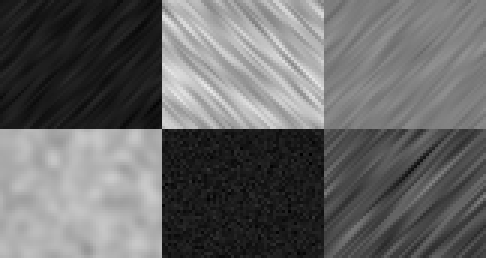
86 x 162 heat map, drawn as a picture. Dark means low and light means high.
The table splits into 2 rows of 3 panels. Panel 1,1: very low, slanting up to the right, faint in contrast. Panel 1,2: high, slanting down to the right. Panel 1,3: middling, slanting up to the right, faint in contrast. Panel 2,1: high, blotchy, faint in contrast. Panel 2,2: very low, fine-grained, faint in contrast. Panel 2,3: low, slanting up to the right.
